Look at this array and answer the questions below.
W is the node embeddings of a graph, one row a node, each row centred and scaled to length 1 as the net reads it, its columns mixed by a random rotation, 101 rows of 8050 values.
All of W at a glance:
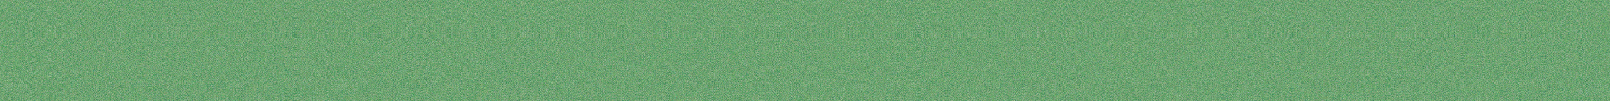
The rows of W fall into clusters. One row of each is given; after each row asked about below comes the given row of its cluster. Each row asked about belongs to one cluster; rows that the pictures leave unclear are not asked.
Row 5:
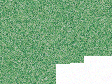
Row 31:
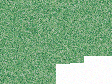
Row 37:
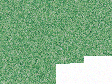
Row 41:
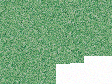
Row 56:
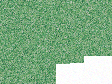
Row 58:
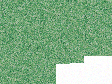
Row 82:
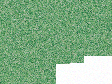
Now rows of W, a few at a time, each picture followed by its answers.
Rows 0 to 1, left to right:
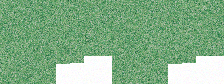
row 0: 58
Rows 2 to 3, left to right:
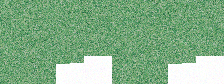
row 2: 82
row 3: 37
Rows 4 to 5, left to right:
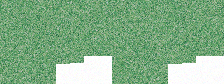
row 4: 56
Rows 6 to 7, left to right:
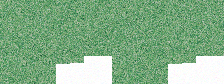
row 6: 5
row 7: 58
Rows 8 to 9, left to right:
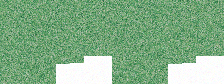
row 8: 37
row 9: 58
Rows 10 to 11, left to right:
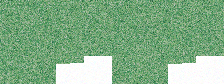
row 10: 56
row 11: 31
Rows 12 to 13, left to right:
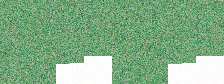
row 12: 37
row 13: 58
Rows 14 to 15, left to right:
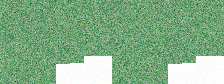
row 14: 58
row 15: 41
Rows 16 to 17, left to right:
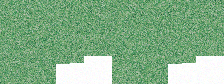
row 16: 82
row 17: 37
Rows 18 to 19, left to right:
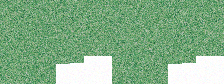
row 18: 37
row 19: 41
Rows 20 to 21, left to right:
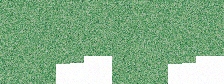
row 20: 56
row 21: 31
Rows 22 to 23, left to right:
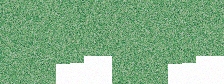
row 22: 82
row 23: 41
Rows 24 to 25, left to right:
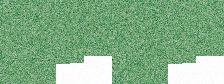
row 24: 82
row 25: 58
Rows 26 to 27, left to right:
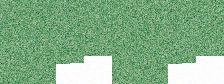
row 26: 58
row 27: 37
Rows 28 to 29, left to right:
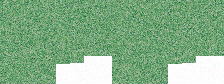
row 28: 82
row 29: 37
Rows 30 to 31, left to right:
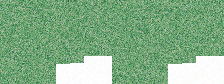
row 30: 58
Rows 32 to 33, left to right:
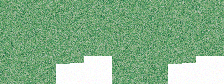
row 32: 37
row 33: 56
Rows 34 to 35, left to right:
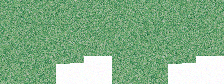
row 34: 37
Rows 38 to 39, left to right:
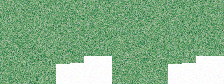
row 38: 5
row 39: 82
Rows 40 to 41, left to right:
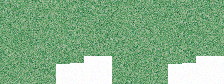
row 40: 82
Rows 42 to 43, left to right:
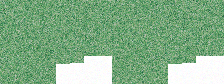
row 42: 58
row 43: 5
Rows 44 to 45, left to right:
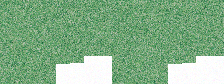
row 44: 41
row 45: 31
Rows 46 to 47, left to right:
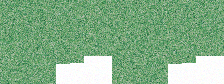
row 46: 58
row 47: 37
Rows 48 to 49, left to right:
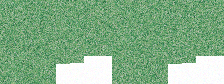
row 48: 58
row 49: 37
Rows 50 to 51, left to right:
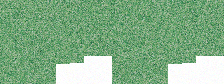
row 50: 82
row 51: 82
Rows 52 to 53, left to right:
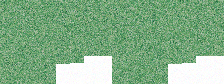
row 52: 41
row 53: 58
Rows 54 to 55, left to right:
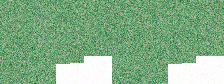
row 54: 5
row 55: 58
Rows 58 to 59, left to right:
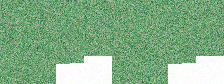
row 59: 5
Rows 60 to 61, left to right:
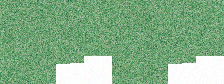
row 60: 58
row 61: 56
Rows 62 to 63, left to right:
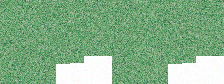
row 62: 41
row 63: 31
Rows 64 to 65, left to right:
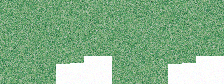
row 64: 56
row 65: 5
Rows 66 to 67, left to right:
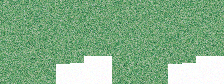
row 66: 82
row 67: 41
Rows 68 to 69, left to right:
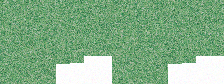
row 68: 82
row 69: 41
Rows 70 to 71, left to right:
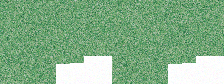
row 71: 41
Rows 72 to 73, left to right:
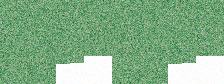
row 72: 37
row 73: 58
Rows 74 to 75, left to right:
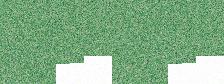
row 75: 37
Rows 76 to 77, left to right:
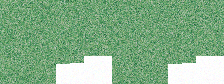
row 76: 58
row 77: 41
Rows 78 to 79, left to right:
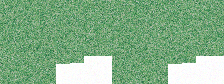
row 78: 58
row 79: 5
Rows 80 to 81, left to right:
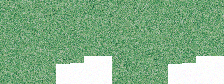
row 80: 31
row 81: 41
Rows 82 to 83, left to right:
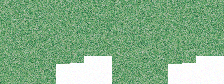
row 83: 82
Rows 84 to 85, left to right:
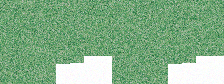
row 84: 31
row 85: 5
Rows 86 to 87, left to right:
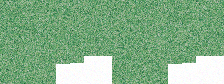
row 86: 31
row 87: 5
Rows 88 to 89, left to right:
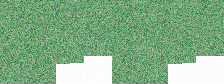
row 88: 37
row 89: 31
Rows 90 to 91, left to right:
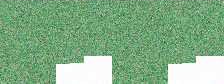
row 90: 37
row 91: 56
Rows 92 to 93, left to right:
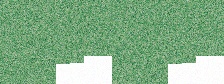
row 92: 82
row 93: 37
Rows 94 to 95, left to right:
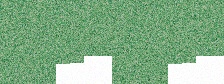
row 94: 56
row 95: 5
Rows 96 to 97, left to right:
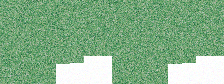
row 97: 41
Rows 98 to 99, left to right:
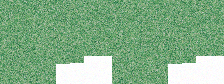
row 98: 5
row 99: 41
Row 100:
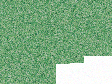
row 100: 37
